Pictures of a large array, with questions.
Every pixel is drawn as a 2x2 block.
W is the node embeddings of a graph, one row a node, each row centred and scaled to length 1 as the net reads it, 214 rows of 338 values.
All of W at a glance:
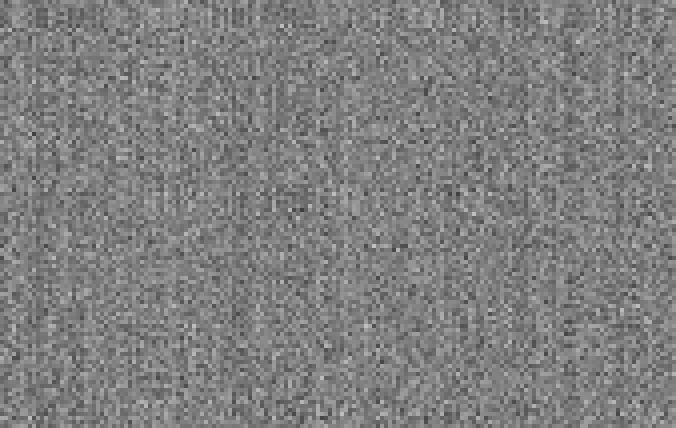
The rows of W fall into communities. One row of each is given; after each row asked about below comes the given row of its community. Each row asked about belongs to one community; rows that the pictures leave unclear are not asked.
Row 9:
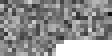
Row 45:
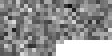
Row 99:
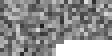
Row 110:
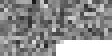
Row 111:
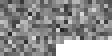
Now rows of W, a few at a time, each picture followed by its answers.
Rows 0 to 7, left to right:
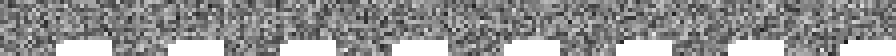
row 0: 110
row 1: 111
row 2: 45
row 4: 9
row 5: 9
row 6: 9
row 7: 99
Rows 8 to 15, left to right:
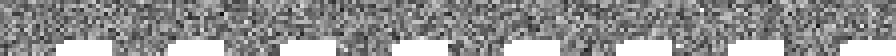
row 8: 9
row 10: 111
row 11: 9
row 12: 9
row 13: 9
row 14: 45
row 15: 45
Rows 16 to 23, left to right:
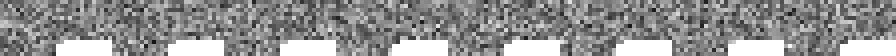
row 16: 111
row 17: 110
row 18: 111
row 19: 99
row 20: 99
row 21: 99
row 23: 45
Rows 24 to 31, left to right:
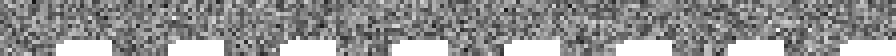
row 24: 99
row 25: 111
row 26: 45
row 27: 99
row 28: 111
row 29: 9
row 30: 9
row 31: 111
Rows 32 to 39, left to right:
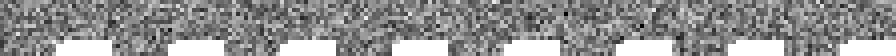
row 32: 111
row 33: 110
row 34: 9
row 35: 111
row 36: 9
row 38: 99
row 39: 99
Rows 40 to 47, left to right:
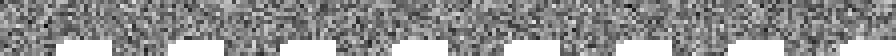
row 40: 111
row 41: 99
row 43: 110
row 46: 45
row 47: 9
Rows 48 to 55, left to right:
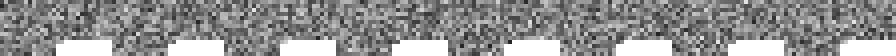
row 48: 111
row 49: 99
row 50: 111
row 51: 45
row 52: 9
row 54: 110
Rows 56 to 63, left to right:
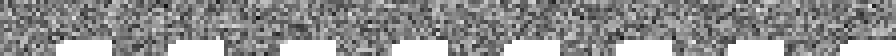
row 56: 110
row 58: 111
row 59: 110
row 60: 45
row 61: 9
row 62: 9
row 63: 9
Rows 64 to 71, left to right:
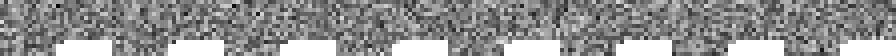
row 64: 99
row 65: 99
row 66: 45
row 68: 111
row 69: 99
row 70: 45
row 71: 45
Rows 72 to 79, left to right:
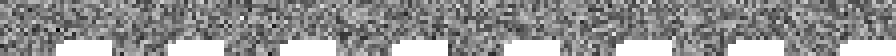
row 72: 9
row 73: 99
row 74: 9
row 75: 99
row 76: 111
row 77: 99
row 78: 99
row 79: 99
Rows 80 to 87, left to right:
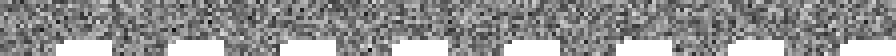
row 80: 9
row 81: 99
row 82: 111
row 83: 111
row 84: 99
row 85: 111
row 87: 99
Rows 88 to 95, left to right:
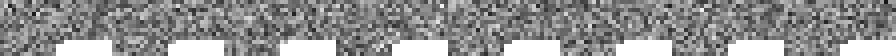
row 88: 45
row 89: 110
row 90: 99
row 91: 111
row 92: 45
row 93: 9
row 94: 45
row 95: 45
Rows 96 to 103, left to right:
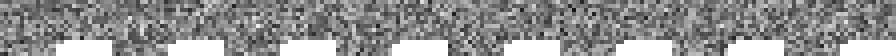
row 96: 9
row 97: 9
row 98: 45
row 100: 45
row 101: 9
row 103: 45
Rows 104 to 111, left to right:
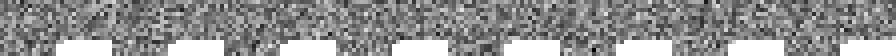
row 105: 45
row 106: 9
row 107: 110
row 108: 99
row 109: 99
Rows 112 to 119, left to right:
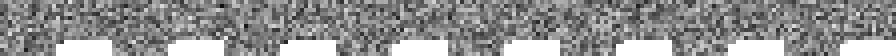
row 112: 99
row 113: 110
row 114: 99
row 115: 9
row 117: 45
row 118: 111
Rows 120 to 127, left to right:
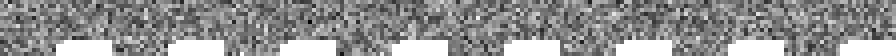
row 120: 111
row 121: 110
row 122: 9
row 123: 9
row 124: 45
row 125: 45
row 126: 110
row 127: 99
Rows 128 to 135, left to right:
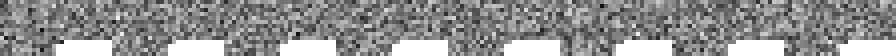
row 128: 99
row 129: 110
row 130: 9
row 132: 110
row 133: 99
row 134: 9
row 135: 99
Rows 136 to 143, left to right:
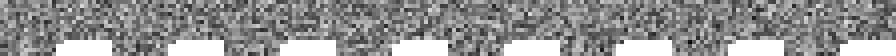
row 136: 45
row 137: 99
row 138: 111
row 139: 9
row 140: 9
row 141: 99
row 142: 110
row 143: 45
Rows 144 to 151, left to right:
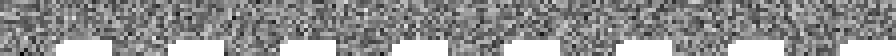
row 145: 111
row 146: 45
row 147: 45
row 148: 99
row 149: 45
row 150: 110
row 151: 99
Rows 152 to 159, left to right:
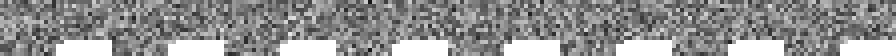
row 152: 9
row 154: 9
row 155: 110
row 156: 99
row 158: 110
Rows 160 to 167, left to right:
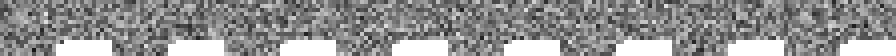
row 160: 99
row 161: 111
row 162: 110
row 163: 110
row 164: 110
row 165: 111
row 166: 9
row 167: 99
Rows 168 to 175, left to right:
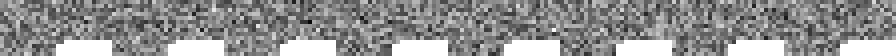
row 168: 99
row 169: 110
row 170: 110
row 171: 111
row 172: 111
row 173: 111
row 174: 99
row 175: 99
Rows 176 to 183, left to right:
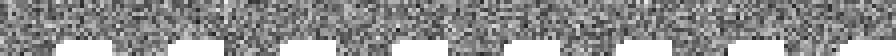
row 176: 99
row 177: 110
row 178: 45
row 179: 99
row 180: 45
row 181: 99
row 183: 9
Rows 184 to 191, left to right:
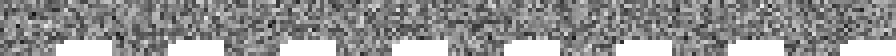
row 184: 9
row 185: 99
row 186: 111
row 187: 111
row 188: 110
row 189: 99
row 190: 99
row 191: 9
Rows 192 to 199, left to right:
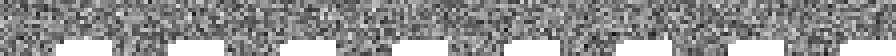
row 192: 9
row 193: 99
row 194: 110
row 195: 111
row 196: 110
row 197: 45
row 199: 45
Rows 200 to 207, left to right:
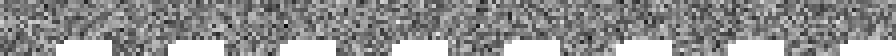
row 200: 9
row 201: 111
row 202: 9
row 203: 45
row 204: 99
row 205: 9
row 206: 9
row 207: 9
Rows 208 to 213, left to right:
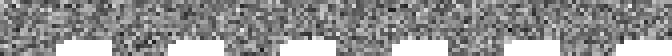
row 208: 45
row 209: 45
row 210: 110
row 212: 111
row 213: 9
